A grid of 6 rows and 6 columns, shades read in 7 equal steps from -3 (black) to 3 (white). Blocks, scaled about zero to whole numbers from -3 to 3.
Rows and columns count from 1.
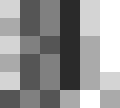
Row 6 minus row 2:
-2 1 -1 3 1 -2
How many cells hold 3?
5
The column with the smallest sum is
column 4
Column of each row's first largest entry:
6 6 6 6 1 5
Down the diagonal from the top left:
2 -1 -1 -2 1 1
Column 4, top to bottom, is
-2 -2 -2 -2 -2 1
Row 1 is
2 -1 0 -2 2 3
